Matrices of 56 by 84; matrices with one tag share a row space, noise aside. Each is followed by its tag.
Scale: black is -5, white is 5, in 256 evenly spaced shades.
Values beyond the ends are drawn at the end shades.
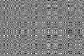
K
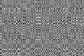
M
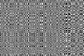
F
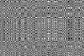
K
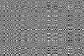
K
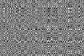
K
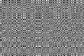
M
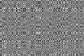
M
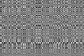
M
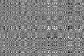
K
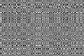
M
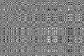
K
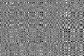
F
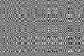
K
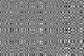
F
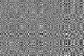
F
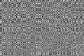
M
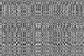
M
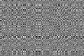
M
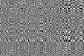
F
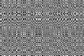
M
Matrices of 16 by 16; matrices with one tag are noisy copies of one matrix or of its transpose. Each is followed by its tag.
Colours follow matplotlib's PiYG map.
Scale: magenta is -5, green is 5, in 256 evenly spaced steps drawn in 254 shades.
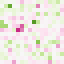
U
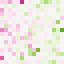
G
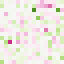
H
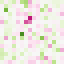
U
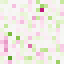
H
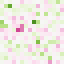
U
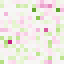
H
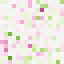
H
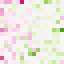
G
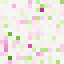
H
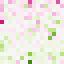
G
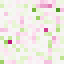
H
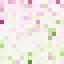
G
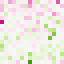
G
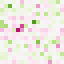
U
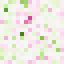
U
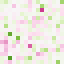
H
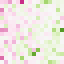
G
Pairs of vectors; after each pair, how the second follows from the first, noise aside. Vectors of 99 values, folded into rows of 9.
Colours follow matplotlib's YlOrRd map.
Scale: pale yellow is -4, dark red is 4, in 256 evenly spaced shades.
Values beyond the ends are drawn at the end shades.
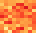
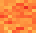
shrunk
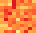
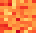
negated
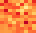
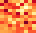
scaled up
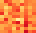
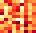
scaled up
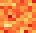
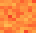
shrunk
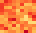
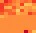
partly zeroed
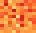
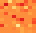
partly zeroed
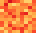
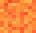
shrunk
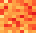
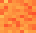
shrunk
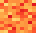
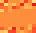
partly zeroed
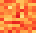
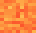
shrunk
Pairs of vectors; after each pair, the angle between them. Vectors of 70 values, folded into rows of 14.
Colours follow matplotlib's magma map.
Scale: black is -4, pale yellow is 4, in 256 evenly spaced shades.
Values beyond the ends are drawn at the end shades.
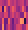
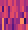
nearly parallel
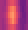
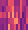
partly aligned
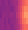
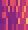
partly aligned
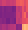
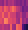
nearly opposite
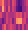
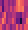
nearly opposite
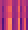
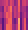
nearly parallel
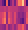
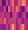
partly aligned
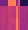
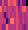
partly aligned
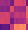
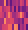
orthogonal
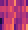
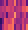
nearly parallel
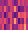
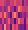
nearly opposite
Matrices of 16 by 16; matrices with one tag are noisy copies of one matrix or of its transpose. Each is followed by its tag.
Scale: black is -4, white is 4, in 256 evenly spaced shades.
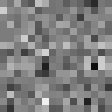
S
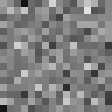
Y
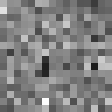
S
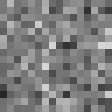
S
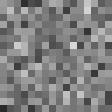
Y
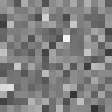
Y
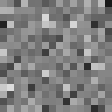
Y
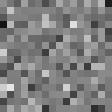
Y
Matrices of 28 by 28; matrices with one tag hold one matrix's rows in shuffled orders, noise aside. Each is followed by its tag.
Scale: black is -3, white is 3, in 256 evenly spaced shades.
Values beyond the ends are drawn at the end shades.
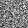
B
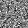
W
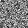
W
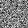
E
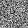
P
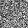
B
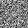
E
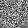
E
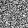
B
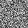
P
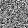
W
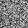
B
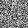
E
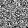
W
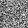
B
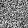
E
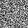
B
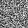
B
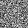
E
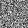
P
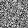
E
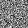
P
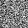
B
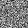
P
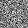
E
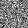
E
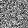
E
